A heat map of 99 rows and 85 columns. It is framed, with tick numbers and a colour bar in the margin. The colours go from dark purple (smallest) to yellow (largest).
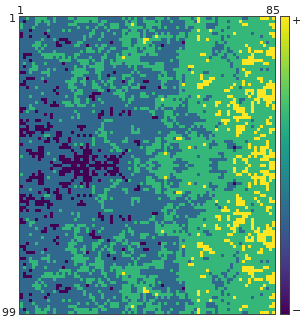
The top and bottom halves mirror each other. The ninth with the lowest average is the middle left. There are no regular stripes. Values rise toward the right.
